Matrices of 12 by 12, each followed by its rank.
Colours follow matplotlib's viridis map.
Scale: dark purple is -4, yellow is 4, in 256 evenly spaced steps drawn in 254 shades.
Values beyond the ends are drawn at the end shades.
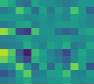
two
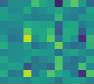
two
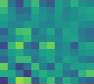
two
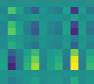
one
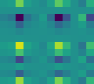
one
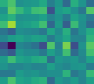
two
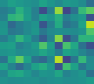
two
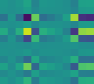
one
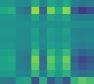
one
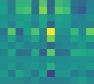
two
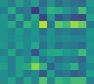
two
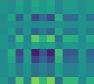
one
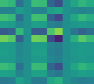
one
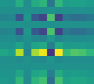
one
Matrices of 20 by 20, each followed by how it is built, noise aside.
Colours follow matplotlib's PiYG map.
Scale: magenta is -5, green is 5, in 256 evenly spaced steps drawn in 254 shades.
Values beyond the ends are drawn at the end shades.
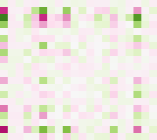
low rank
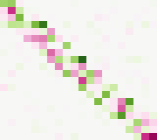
banded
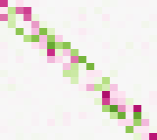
banded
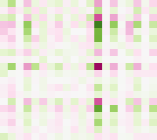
low rank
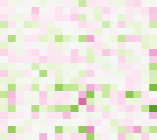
low rank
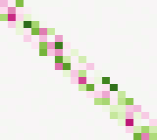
banded
